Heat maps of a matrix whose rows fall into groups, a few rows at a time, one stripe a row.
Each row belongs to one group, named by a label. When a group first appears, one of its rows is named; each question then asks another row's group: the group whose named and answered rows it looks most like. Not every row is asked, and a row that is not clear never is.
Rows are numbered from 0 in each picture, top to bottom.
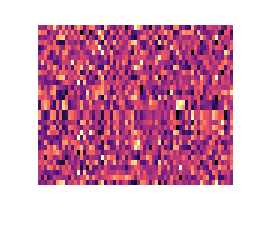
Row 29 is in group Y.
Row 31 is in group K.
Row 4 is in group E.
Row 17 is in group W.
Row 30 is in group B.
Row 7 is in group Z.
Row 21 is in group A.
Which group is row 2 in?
K
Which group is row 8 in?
A
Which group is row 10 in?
K
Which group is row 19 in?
A
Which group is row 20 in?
W
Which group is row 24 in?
A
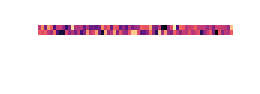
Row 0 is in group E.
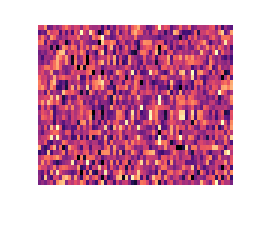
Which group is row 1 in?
A
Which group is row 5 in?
K
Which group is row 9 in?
W
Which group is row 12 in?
Z
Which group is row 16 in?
Z
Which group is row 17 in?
W
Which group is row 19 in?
A
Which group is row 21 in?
E
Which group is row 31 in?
K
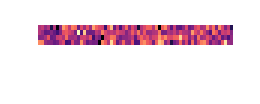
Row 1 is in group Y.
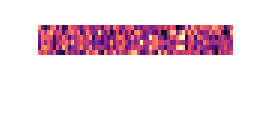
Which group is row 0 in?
W
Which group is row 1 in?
E
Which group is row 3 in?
Z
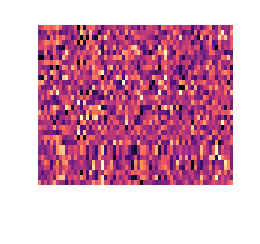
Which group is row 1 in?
A
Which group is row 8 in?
B
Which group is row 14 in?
Z
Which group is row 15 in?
Y
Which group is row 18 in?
B
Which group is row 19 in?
A
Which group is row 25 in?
K
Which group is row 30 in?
K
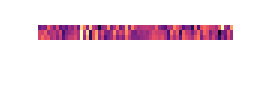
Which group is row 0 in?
A
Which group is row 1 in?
B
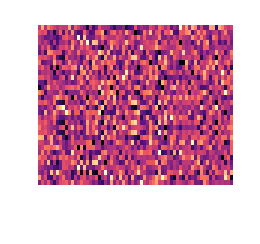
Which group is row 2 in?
Y
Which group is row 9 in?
A
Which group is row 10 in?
Z
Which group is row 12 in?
E
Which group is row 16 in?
K
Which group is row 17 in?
E
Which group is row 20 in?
Z
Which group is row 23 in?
W
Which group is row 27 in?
B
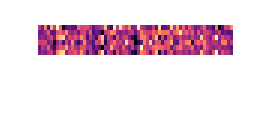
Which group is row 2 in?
K
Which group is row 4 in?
Z
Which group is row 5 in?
K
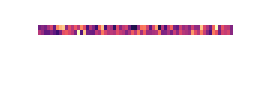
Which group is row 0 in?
K
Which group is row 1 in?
Y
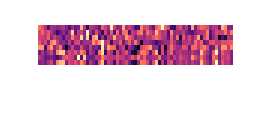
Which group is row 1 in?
Z
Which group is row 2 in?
B
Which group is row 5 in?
K
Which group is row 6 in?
Y
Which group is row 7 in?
K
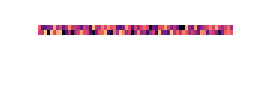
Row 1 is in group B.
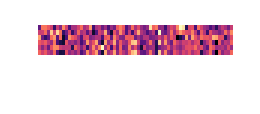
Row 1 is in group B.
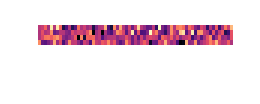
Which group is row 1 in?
W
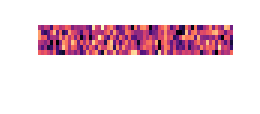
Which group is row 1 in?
W
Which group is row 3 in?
B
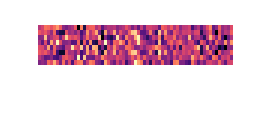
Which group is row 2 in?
E
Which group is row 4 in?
B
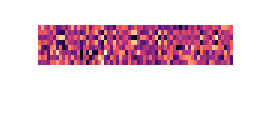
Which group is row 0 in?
Z
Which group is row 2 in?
K
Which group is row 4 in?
W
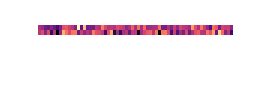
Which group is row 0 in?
Y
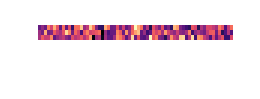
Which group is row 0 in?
A
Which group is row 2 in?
W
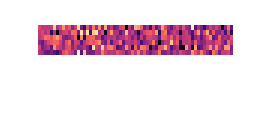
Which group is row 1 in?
B
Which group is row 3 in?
E
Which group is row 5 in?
Y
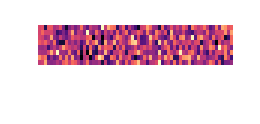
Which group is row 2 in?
W
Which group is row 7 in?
E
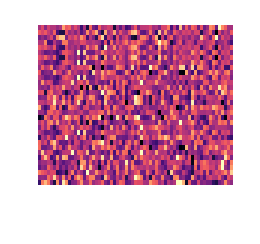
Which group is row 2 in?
K
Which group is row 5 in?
Y
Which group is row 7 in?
Y
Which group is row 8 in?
W
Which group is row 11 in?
Z
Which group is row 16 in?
W
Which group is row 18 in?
E
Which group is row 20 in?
Z
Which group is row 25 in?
Z
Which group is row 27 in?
A
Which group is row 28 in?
A
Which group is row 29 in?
Z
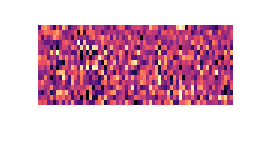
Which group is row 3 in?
Y
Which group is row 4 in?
B
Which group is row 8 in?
B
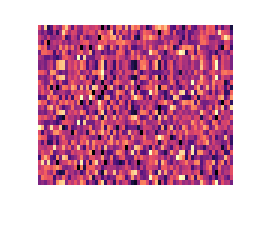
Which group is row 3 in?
B
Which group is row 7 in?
K
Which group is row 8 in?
K
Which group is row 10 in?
K
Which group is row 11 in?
W
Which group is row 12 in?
B
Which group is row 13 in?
W
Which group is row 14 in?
A
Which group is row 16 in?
E
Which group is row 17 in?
K
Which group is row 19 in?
Y
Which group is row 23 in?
B
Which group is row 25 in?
W
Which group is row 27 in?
B
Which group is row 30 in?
W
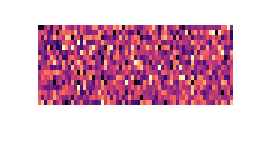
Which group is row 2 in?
E
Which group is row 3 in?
Y
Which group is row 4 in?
B
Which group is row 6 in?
W
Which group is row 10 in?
W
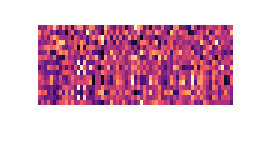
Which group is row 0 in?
A
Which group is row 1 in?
Z
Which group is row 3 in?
K
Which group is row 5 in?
Z
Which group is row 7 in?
Y
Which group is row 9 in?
Y
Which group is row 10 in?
W
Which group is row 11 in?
W
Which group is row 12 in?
Y
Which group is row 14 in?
Y
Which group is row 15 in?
Z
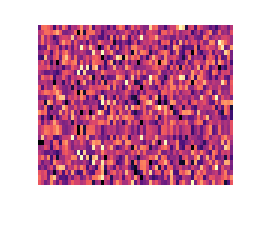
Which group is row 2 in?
Z
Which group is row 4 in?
A
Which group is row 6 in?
E
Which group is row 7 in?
B
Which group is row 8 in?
B
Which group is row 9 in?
Y
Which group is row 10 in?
W
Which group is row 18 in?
B
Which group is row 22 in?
Z
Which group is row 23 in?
E
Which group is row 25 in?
Y
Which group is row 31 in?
W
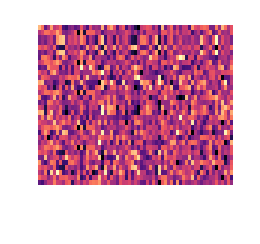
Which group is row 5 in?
K
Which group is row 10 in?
E
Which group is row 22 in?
B
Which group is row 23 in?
E
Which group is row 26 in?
E
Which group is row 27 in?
W
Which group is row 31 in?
E
